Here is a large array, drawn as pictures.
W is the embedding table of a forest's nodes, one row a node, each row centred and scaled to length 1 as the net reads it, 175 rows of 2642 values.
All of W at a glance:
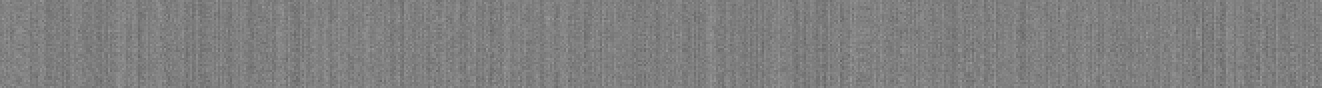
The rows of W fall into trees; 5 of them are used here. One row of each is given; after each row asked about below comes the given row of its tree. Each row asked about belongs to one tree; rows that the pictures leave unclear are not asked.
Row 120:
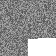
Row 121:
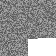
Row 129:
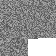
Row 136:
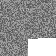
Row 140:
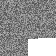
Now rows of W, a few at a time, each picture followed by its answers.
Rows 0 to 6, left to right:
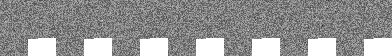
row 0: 140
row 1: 129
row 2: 121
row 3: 140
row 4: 136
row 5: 140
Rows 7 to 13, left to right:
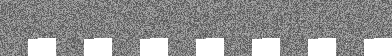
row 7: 136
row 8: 129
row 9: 121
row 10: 121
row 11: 140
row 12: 140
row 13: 121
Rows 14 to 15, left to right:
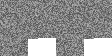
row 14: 120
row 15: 121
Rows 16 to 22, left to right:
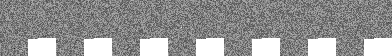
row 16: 121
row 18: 120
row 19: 129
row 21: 121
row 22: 129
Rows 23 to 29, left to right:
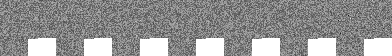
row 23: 140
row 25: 136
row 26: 120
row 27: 140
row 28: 136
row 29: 129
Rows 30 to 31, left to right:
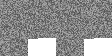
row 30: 129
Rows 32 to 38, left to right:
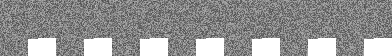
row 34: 136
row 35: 121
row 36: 121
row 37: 136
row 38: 136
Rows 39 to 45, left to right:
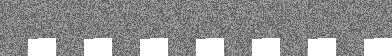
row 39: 136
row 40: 121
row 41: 121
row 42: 120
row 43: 120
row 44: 136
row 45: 121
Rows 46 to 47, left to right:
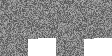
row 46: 140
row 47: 121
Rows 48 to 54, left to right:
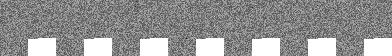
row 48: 136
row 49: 121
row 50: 140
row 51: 129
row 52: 140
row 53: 121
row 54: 136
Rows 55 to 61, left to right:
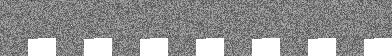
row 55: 120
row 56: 136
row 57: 140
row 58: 140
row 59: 121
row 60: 120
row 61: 140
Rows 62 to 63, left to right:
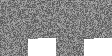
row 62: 136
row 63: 120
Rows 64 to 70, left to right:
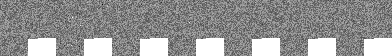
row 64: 140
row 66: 136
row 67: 140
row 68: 121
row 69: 140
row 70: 120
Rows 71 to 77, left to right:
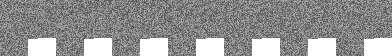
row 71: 121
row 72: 140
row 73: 140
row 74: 136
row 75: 136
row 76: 136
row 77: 121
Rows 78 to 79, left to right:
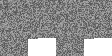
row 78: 140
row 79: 140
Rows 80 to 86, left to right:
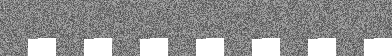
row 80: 136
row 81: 120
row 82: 121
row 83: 140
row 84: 121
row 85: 120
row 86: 120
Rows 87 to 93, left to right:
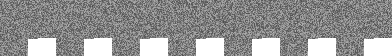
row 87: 136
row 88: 121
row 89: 121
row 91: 140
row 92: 140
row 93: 136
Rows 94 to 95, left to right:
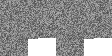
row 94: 140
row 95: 120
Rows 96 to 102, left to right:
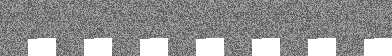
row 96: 121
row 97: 121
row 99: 121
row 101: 121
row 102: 140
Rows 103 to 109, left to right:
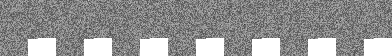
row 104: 120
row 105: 136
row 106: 121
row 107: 140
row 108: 140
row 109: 120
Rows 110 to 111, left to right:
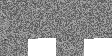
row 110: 140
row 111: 136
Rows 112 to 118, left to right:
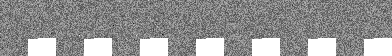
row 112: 120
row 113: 140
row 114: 136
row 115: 120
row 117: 136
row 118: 121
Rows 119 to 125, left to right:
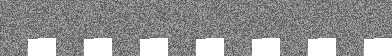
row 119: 136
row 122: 120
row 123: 121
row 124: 136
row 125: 136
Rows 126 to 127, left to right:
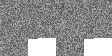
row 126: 129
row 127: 140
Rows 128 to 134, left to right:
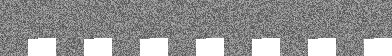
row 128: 140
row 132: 136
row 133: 129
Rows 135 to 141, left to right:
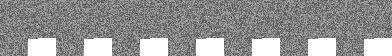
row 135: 136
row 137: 129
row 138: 136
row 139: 120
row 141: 140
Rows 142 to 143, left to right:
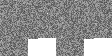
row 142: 129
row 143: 120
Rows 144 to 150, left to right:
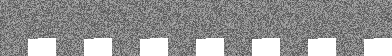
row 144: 136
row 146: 121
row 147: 120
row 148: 120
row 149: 120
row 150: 121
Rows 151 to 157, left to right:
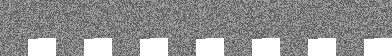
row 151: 140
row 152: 121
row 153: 121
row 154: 120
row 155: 121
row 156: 129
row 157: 121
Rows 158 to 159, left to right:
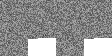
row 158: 121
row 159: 136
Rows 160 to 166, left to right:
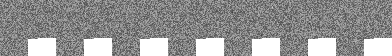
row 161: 121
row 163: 121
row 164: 121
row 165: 140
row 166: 120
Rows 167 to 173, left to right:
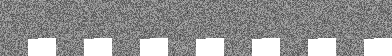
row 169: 121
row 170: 136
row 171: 121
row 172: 120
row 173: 121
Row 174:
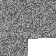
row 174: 140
